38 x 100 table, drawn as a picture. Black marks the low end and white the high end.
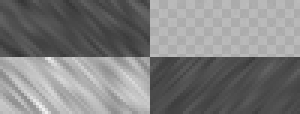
The table splits into 2 rows of 2 panels. Panel 1,1: low, slanting down to the right, faint in contrast. Panel 1,2: high, checkered, faint in contrast. Panel 2,1: high, slanting down to the right. Panel 2,2: low, slanting up to the right, faint in contrast.
